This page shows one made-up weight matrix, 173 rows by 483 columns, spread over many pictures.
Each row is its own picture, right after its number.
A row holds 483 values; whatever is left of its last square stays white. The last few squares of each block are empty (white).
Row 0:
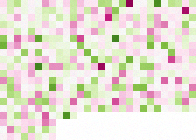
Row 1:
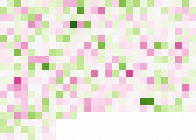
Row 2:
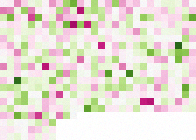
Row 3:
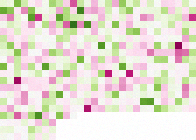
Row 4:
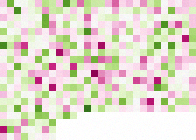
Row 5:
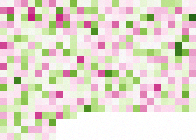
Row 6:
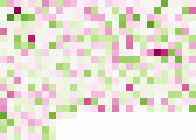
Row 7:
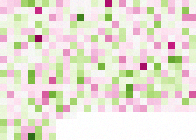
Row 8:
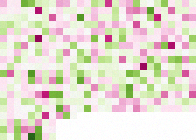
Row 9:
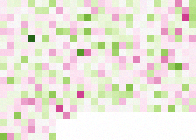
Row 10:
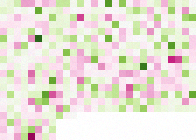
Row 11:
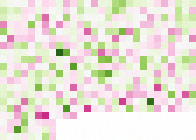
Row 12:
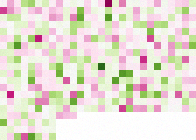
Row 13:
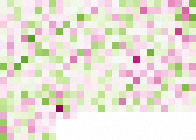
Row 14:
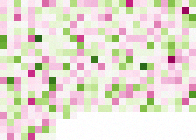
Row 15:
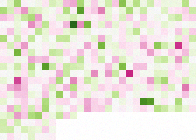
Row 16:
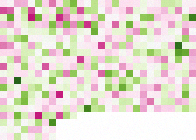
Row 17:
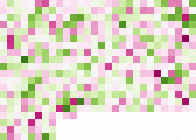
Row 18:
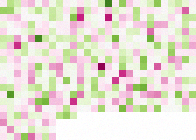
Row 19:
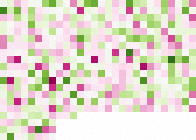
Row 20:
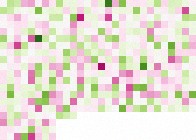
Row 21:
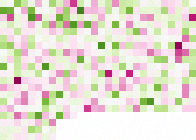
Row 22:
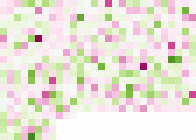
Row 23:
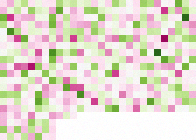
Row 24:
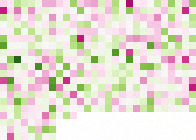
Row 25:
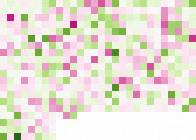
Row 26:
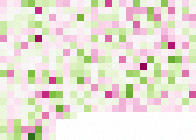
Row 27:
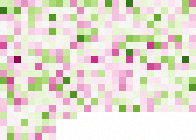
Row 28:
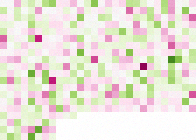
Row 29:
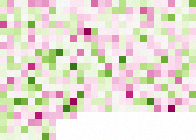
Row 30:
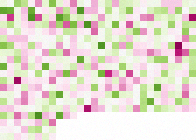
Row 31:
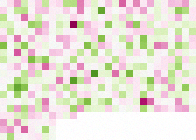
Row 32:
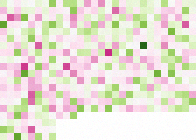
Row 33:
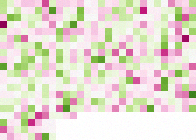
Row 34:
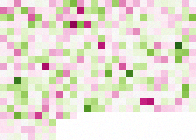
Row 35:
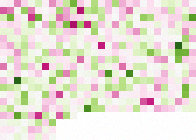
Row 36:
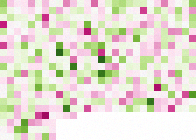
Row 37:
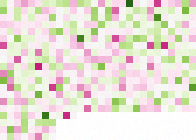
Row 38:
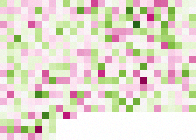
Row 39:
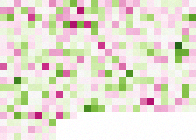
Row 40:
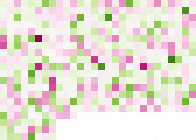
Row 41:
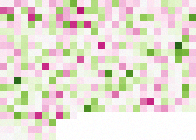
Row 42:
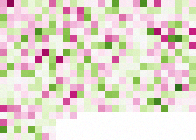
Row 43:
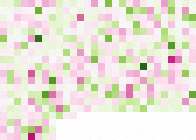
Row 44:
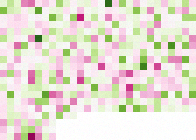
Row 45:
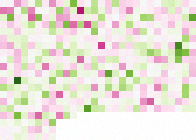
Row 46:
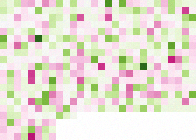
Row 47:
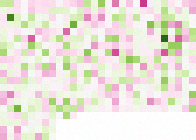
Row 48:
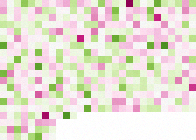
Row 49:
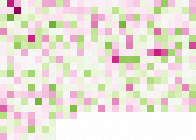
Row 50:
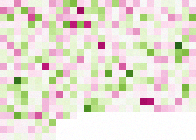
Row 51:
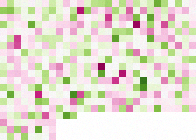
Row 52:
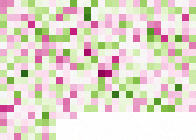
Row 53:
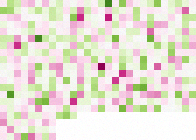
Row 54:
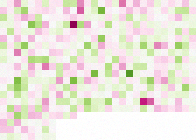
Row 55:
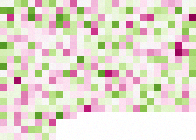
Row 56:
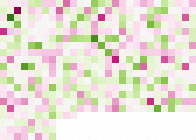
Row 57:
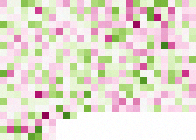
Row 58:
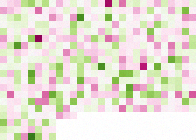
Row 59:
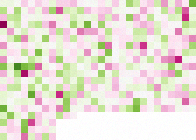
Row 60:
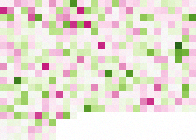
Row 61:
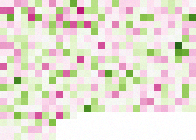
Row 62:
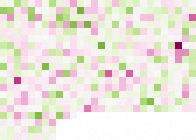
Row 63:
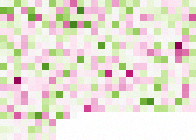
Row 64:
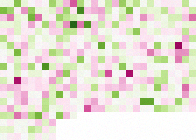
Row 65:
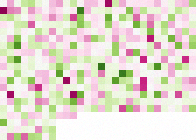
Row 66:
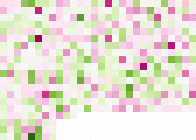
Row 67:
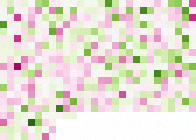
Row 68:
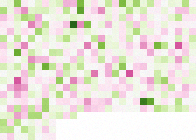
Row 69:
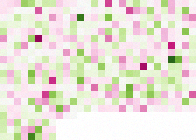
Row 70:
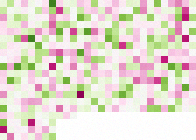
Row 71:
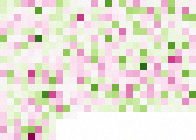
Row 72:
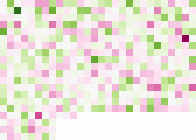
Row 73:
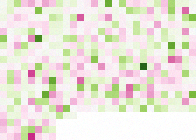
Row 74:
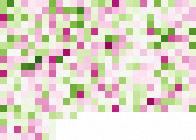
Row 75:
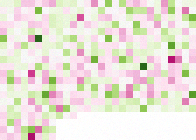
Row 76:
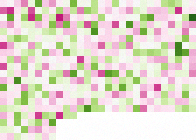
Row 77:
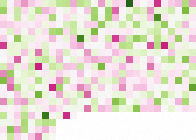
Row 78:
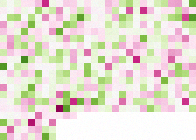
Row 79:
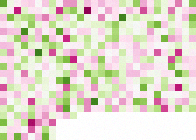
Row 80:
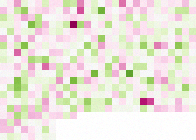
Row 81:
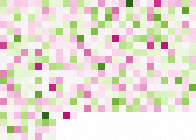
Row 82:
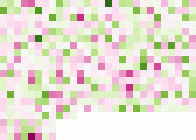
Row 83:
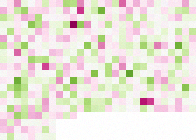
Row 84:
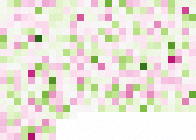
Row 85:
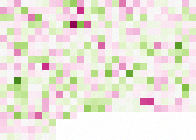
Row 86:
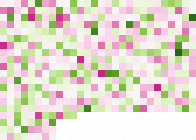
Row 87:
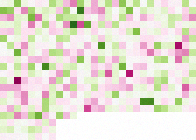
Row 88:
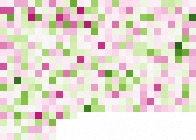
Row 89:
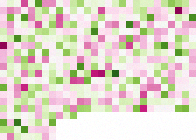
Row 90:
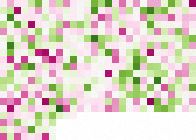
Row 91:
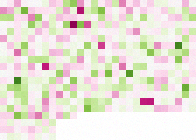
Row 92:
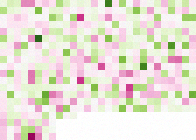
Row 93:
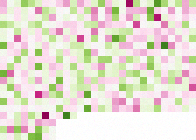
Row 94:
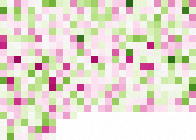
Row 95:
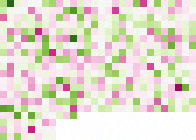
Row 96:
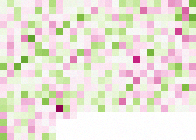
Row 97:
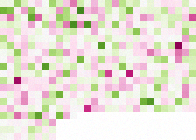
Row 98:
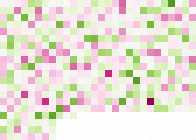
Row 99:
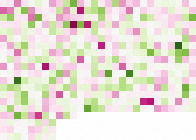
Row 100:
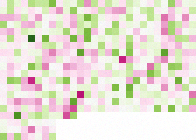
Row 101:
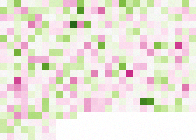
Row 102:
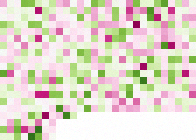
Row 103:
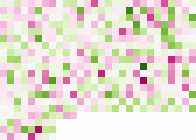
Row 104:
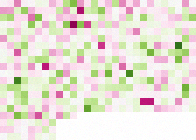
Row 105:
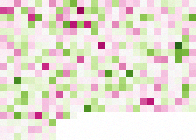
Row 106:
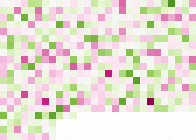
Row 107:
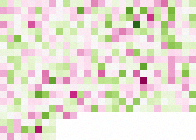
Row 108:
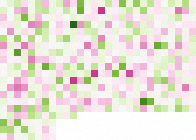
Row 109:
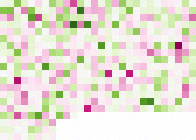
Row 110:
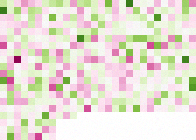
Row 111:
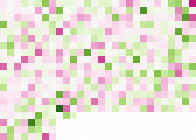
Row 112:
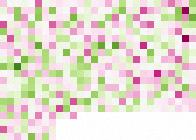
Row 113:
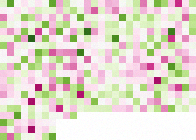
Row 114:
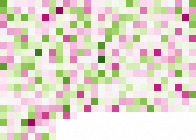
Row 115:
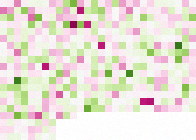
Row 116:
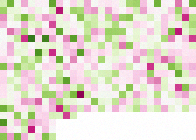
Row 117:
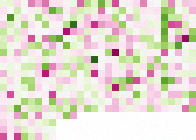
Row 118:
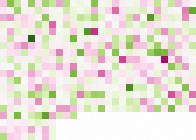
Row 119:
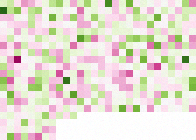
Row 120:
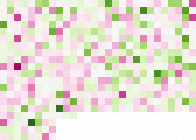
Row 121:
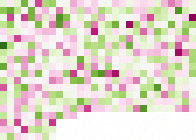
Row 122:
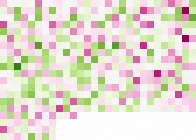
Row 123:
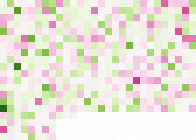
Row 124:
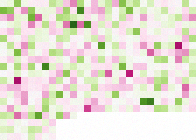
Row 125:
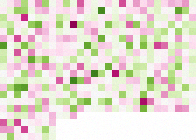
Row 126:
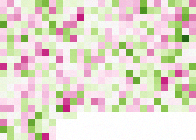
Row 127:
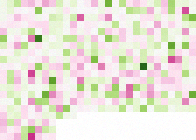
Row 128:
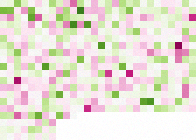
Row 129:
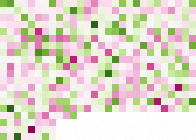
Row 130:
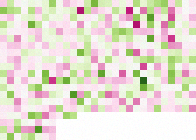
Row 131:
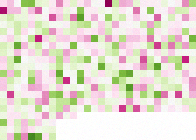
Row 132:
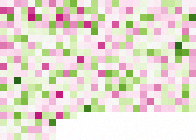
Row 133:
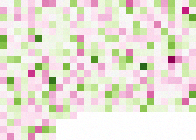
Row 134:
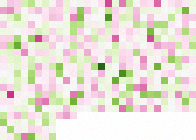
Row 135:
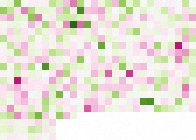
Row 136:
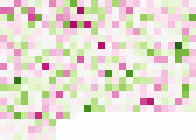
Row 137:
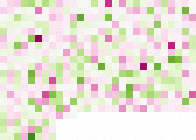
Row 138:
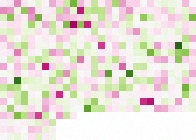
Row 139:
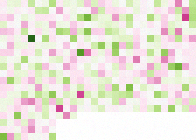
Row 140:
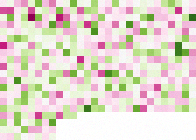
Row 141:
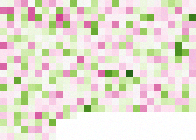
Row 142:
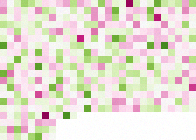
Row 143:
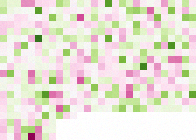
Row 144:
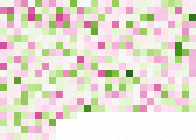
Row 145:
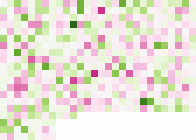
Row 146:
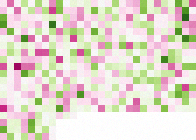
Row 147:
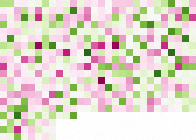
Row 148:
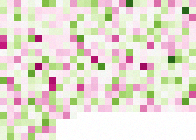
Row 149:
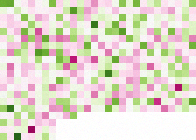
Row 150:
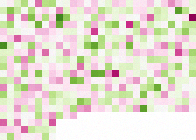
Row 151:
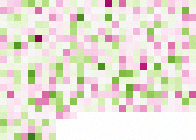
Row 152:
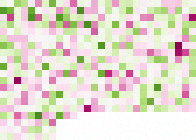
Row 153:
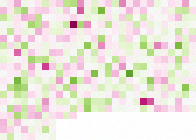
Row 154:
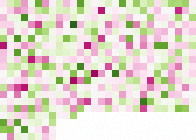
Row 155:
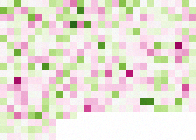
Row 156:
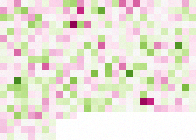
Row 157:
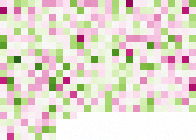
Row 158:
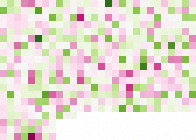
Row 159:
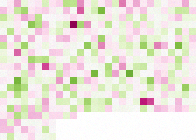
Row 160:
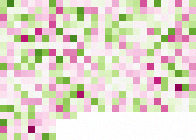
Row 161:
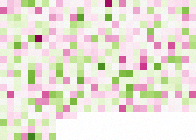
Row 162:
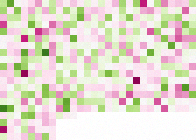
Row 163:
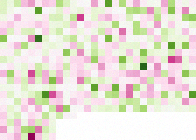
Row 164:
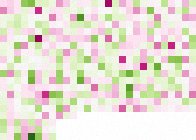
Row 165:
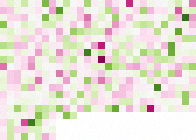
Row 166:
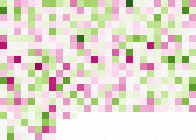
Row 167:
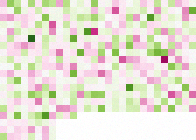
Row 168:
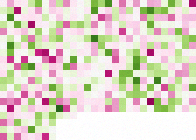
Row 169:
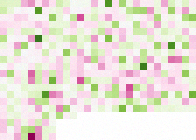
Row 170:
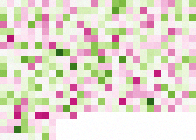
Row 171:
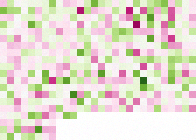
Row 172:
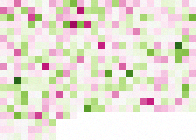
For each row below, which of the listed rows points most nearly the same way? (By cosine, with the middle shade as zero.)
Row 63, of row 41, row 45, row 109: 109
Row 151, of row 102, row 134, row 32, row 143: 134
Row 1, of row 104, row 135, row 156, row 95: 135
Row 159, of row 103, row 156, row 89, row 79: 156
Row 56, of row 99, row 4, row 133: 133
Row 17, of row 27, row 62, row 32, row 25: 62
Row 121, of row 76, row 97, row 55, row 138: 55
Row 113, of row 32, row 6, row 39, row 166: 32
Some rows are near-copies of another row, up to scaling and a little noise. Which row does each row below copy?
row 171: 130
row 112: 122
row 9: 139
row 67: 120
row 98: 106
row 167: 118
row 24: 157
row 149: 129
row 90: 168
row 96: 13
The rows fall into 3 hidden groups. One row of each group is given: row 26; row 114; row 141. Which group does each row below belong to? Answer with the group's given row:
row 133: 26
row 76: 141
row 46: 26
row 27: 26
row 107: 26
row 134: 26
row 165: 114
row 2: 141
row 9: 114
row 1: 141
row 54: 141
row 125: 141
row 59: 114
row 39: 141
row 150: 141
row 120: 114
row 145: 141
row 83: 141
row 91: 141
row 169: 26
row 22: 26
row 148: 26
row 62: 141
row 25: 114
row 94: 26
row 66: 26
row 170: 114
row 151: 26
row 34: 141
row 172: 141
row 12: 26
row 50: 141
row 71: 26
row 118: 114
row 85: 141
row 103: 26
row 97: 141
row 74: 114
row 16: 141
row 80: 141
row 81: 26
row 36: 114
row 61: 141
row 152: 141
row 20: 26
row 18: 26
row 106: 114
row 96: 114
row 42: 114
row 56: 114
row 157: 26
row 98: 114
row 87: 141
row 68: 141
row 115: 141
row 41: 141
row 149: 114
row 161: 26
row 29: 114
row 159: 141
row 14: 26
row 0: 26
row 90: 114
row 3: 141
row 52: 114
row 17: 114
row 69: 26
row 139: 114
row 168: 114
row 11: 114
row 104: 141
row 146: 114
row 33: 114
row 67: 114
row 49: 114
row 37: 26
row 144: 141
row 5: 141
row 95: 114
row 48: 26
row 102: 26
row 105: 141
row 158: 26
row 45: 141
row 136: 141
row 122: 114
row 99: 141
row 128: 141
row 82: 26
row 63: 141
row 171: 26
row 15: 141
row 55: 141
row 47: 114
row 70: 114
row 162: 114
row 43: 26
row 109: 141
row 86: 141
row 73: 26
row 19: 26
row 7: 26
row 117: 114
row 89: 141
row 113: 114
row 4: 114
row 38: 26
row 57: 26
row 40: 26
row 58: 26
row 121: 141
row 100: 114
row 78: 114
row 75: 26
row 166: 26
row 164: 26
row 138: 141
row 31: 141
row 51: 26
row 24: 26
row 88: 141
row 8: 26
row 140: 141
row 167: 114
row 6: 114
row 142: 26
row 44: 26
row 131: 26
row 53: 26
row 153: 141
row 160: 114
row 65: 26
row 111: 114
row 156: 141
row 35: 141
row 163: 26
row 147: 114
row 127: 26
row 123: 114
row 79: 114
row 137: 26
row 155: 141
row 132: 141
